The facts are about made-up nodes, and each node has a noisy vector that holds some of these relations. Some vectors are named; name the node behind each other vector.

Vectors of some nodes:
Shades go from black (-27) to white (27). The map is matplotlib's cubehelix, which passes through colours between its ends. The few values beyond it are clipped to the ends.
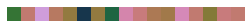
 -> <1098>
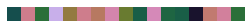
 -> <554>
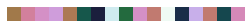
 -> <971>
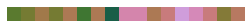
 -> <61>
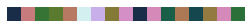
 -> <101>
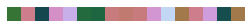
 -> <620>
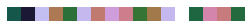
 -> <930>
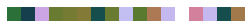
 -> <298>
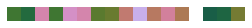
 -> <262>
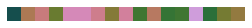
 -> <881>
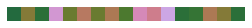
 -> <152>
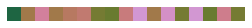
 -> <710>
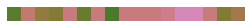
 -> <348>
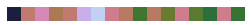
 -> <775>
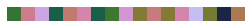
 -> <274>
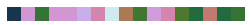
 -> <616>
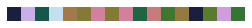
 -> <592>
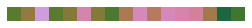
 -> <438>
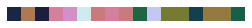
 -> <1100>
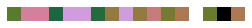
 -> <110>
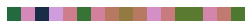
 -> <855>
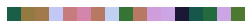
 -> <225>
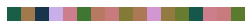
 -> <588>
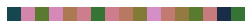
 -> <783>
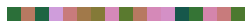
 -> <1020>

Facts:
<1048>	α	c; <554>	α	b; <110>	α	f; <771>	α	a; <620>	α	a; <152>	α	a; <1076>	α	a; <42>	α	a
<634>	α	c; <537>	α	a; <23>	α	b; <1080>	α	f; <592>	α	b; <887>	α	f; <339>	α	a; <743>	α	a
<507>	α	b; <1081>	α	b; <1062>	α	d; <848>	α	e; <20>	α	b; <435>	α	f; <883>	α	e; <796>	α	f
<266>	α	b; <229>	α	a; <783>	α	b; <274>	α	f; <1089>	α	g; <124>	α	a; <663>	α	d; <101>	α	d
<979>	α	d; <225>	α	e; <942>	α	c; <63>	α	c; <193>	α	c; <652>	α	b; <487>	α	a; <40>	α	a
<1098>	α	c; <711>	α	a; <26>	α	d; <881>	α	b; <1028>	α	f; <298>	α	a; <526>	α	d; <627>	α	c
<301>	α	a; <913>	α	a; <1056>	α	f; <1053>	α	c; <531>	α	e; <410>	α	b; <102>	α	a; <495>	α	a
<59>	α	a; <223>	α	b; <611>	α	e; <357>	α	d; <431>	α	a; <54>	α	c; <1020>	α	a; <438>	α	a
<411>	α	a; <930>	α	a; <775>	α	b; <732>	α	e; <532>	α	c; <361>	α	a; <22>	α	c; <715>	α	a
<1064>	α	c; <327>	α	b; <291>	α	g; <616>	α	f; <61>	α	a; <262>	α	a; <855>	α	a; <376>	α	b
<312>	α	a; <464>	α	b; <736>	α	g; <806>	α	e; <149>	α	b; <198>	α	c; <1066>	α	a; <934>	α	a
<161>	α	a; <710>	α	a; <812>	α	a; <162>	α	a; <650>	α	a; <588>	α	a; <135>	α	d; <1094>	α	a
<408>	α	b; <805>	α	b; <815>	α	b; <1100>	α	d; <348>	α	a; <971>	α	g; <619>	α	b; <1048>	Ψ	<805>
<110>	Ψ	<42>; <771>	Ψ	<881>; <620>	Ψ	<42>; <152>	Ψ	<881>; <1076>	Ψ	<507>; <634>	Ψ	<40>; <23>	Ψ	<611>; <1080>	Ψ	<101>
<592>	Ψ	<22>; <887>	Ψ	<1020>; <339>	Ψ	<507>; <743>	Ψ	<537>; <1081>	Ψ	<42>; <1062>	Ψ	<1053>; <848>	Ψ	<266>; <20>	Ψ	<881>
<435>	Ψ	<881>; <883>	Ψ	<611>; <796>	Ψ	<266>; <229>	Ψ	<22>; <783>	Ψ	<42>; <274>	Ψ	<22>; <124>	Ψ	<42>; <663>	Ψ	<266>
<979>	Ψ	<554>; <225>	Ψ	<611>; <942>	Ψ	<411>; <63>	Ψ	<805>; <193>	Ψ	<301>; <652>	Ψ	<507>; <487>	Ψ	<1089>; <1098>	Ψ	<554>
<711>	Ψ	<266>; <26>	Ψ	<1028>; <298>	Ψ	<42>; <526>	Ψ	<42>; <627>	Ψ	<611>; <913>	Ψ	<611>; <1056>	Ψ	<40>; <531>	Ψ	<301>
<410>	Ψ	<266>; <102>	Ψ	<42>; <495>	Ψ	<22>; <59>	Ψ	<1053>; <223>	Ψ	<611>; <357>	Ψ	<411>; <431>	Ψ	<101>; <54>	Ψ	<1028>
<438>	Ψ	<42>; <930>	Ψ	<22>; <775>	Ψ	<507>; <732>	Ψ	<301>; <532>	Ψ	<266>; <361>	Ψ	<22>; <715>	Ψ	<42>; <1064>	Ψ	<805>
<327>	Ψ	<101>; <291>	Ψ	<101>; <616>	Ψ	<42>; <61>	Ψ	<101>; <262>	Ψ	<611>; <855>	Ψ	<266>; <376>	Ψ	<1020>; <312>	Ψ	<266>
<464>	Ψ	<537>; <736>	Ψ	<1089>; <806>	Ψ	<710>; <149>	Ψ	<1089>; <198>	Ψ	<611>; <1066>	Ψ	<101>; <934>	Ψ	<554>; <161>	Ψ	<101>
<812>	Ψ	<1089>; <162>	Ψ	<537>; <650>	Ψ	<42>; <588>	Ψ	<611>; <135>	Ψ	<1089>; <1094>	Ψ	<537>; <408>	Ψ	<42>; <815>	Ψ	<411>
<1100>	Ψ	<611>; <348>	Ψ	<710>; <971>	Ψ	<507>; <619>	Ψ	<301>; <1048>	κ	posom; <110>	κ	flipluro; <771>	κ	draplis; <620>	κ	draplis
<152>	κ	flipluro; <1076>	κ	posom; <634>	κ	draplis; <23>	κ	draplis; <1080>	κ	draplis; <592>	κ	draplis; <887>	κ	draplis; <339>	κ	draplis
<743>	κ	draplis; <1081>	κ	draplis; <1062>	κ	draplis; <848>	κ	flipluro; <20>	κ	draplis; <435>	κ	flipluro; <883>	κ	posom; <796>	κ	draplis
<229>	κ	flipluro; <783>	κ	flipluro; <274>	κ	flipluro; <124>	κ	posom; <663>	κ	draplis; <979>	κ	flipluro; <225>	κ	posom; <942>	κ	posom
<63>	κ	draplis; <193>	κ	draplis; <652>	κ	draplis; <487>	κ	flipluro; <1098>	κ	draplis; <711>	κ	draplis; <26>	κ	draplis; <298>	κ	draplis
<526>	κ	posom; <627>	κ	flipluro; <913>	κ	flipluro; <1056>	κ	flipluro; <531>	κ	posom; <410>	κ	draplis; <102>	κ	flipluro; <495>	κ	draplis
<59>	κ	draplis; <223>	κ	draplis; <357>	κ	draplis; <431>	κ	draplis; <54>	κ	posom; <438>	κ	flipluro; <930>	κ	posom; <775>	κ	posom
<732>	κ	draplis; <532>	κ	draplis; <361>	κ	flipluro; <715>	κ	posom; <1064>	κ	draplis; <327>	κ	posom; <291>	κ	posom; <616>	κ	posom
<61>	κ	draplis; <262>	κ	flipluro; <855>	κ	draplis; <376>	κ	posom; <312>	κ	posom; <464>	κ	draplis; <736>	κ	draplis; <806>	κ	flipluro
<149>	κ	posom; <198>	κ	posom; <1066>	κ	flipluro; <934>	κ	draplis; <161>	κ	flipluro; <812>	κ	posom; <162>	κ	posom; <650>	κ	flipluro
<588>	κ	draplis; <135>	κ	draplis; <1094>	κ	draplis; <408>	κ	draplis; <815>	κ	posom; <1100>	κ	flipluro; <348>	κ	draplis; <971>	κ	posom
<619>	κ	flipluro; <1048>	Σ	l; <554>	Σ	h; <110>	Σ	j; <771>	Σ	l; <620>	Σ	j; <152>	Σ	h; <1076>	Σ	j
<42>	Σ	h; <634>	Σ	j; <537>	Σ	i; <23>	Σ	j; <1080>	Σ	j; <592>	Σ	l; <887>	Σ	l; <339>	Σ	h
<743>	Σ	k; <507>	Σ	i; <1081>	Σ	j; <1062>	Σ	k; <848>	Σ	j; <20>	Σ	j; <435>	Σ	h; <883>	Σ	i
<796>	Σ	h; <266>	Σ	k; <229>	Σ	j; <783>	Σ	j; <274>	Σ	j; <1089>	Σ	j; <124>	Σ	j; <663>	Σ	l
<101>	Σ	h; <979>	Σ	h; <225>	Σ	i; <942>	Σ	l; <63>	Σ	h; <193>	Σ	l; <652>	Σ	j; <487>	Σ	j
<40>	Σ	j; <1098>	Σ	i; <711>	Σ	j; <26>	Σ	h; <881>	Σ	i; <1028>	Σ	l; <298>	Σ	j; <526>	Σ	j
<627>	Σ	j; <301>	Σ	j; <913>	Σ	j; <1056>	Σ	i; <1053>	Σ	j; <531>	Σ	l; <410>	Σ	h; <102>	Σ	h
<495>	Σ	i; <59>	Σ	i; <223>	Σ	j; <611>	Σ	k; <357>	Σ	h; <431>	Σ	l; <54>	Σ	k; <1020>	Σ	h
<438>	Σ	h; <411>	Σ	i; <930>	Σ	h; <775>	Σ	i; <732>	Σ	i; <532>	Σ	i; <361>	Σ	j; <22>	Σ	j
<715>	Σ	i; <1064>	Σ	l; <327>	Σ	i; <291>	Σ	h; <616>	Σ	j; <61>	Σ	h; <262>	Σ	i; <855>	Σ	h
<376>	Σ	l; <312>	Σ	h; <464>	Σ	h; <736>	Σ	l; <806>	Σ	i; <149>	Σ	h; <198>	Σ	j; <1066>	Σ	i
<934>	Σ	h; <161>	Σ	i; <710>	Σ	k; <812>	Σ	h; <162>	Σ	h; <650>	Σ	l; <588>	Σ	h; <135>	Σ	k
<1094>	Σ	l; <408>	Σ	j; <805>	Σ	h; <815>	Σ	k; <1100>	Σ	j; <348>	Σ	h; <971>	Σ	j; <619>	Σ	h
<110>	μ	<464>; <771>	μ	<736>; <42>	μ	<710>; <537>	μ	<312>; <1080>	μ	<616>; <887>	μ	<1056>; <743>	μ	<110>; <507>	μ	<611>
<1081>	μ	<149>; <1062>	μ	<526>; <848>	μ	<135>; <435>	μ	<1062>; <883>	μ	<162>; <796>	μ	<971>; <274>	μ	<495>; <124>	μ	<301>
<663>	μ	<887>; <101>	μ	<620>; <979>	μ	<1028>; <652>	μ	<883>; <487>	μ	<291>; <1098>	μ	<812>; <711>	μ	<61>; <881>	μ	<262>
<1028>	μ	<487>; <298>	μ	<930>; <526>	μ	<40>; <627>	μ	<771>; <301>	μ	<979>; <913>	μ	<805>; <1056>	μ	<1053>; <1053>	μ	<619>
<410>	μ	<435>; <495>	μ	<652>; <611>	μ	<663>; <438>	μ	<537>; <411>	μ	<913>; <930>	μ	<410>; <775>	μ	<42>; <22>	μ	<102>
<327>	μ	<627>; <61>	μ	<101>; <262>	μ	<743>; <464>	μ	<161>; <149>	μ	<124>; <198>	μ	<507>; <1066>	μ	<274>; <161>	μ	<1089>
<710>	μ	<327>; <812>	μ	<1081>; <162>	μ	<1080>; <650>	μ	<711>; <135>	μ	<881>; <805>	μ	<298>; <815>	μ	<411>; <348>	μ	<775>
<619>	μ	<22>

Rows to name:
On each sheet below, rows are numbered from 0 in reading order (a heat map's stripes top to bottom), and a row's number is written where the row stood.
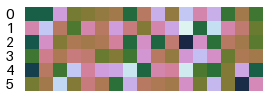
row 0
<1066>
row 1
<124>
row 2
<796>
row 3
<771>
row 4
<715>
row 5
<198>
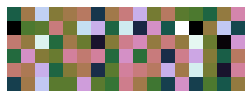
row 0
<611>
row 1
<1062>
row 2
<627>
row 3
<464>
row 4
<848>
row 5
<619>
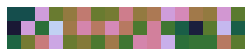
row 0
<411>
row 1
<266>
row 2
<806>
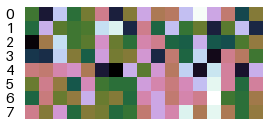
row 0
<913>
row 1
<979>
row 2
<1056>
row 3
<805>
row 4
<1089>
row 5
<711>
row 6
<743>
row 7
<487>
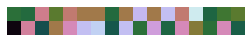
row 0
<161>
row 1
<135>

